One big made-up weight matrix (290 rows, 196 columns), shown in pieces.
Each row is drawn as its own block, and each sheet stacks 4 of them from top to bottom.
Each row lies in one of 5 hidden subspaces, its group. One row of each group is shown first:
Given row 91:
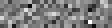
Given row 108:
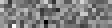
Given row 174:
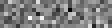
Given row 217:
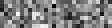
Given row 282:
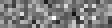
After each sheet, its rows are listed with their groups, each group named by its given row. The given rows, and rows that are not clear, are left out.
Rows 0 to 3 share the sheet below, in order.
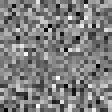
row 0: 174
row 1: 91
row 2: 282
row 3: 108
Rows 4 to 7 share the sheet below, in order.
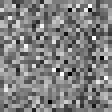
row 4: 108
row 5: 174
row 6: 174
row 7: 282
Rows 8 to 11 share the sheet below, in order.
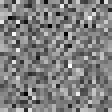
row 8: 174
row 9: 174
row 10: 174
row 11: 91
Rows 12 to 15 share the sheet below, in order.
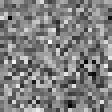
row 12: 108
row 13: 108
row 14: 282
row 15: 217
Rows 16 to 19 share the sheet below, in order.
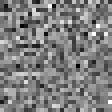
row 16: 217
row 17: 91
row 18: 91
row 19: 108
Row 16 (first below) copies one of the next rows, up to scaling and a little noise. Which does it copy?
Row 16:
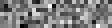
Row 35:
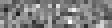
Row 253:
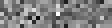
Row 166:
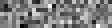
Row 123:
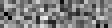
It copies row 166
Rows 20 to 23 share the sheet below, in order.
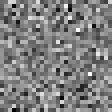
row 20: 174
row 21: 217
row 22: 174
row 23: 108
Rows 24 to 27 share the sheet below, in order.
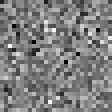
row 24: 108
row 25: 108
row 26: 174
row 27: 282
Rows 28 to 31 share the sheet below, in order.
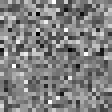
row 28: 108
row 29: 217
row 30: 91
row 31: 282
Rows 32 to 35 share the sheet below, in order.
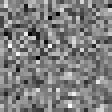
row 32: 282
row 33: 282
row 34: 217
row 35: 217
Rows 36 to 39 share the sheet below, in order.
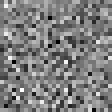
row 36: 282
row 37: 282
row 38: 174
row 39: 174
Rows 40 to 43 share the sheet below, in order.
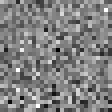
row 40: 91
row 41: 282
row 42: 217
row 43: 108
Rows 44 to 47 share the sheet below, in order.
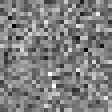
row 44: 108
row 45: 91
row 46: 282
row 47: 108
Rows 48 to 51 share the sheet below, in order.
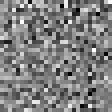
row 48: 91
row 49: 217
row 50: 174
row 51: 91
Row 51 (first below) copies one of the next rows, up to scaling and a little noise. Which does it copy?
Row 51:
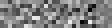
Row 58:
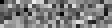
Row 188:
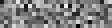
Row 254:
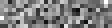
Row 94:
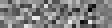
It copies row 94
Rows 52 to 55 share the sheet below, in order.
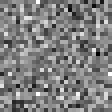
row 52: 174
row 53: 217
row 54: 108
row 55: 91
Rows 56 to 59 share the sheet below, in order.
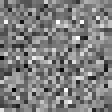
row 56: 282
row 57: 91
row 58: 91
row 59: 174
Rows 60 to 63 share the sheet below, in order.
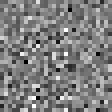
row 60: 174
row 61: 217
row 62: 282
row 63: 217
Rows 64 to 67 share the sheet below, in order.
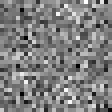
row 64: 174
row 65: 91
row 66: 91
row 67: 174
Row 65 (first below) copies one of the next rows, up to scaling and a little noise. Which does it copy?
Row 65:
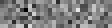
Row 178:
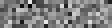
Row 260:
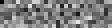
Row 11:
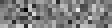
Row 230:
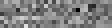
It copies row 11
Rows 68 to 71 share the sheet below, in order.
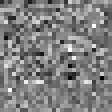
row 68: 108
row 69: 217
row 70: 217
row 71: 174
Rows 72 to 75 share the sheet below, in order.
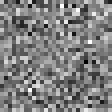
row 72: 91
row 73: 91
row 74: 282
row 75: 91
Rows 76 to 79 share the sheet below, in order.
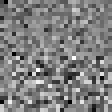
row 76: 91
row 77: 108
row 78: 217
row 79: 108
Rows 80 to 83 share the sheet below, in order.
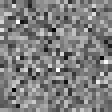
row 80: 174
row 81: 108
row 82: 217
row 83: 174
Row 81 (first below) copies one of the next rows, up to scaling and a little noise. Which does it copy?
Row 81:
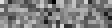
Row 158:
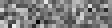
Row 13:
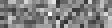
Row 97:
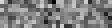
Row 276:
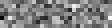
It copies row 97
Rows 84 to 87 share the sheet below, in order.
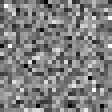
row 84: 108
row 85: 108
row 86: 91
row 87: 217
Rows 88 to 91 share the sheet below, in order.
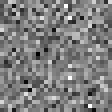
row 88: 174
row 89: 108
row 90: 217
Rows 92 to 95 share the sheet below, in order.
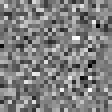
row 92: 217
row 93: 91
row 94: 91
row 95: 108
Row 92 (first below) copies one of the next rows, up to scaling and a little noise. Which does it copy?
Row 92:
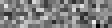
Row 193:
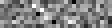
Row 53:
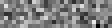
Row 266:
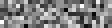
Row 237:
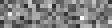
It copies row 53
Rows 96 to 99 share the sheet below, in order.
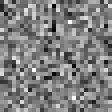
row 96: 217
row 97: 108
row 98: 108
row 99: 282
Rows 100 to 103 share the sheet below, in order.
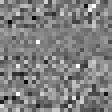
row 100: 91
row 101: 282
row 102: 91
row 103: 108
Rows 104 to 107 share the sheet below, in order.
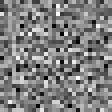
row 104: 217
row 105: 91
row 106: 91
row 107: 108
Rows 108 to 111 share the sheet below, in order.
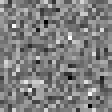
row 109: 174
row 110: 217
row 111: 91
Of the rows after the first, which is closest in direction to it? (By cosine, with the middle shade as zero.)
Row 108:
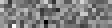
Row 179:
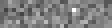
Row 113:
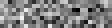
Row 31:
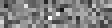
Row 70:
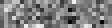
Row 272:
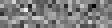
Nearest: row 113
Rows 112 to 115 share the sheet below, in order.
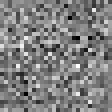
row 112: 174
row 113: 91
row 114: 91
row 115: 91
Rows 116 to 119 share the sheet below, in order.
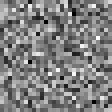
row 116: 91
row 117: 217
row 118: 282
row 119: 108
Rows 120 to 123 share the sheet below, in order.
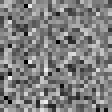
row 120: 282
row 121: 282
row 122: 282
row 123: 217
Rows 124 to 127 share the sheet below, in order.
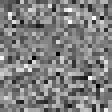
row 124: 217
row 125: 174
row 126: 91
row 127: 217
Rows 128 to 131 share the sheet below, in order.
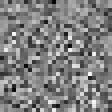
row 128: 108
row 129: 174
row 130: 91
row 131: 282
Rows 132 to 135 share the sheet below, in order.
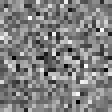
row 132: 174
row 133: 217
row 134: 108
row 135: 91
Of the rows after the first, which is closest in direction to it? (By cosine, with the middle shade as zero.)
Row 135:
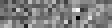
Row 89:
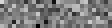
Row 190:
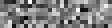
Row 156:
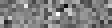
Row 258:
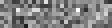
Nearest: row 190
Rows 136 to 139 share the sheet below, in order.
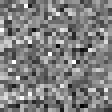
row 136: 282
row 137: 91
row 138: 174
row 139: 91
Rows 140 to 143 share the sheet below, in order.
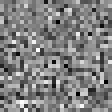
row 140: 282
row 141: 108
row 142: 217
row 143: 91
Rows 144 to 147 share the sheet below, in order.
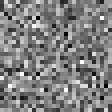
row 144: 217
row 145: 174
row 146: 217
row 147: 174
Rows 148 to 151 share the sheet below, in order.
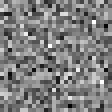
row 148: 217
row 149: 282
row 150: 108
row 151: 217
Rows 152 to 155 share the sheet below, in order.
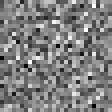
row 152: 217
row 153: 174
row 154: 91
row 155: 91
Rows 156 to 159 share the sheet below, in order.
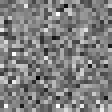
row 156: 282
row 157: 108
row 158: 108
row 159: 282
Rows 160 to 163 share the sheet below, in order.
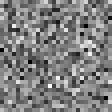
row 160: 108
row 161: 217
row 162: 282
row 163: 108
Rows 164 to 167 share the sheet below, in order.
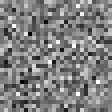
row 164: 108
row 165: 282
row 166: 217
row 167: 91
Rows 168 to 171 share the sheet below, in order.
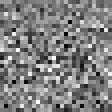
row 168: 108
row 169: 174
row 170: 108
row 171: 282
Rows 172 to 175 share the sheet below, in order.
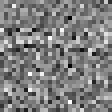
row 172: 174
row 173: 91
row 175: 282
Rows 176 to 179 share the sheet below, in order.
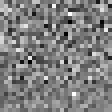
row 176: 217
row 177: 174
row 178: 91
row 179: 91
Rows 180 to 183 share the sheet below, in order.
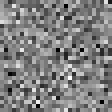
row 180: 174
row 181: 282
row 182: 108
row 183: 217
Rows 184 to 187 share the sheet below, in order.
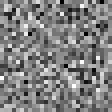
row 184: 217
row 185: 282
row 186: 217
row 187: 91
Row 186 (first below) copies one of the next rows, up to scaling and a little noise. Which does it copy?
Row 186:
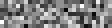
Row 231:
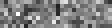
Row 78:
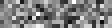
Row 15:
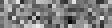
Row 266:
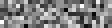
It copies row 266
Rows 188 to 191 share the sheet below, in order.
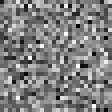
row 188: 91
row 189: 174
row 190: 91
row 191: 217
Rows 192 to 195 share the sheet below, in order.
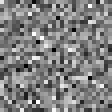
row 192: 91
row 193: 217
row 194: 91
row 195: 217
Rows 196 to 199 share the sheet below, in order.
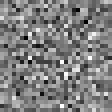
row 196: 91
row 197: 91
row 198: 91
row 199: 108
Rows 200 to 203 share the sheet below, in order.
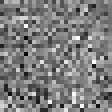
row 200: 91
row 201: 91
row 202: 174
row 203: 282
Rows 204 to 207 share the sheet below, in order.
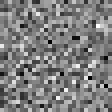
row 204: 217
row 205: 91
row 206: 91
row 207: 174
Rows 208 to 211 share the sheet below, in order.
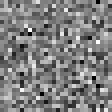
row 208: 217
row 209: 91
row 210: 217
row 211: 217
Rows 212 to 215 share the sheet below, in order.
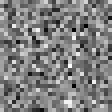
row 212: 108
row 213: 217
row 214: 174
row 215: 217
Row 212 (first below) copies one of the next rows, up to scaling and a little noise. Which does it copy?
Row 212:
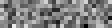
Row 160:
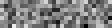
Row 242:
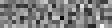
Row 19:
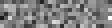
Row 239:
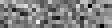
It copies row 160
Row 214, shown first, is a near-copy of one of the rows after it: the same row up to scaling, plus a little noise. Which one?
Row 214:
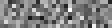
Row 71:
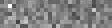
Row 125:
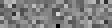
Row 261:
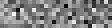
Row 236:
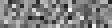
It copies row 236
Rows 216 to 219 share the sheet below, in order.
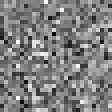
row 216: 282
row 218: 91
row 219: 217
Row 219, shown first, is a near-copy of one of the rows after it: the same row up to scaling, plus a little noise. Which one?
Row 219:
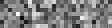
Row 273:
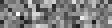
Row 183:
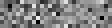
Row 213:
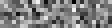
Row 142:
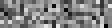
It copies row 273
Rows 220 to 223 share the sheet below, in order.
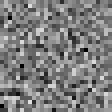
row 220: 282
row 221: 91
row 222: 174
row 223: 108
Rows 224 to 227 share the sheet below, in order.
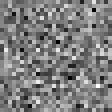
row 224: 174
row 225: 282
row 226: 217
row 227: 217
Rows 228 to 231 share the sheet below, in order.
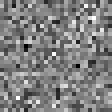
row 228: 282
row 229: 174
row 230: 91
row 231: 217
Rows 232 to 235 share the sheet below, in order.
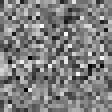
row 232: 217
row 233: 174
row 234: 91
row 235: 282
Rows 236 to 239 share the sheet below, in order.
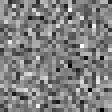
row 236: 174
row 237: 217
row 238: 174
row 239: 108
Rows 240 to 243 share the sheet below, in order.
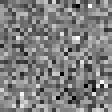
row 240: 108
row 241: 91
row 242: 108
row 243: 174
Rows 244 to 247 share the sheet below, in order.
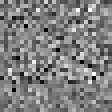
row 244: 91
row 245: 282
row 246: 217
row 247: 282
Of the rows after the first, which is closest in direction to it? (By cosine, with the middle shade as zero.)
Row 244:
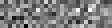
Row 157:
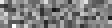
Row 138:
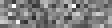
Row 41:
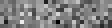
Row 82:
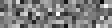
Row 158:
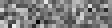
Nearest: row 82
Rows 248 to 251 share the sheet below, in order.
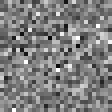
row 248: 217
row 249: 91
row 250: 282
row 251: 108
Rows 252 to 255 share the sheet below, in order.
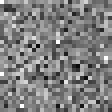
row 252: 108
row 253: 217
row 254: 91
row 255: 282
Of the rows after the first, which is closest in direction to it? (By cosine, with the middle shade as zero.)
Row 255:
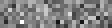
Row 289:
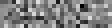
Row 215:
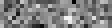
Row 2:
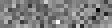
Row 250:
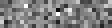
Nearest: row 250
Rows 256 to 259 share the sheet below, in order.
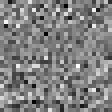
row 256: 174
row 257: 174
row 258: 91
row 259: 91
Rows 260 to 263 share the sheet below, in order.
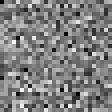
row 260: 91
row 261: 174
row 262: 174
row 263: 91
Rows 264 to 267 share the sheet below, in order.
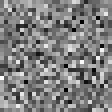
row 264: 282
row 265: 217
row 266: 217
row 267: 174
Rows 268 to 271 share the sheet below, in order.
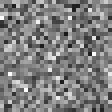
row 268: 108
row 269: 174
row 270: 108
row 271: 282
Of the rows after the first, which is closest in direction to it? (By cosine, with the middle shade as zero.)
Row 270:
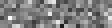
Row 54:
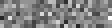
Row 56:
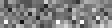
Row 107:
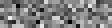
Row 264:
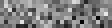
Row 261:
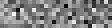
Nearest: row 54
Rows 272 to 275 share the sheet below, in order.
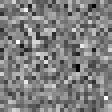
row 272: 91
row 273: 217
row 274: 91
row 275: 108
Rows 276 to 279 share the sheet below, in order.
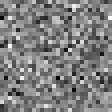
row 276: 108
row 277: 108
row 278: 282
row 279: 108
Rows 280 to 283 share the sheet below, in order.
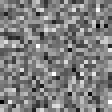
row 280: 217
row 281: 108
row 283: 108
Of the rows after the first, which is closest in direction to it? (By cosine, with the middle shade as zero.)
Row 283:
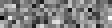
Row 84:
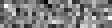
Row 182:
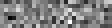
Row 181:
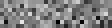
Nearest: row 84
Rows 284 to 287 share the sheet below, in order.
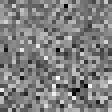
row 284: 174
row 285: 282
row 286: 282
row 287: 108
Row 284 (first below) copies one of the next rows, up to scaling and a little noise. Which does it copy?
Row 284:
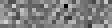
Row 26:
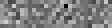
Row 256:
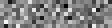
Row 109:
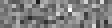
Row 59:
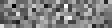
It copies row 26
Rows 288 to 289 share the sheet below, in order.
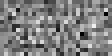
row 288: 108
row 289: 91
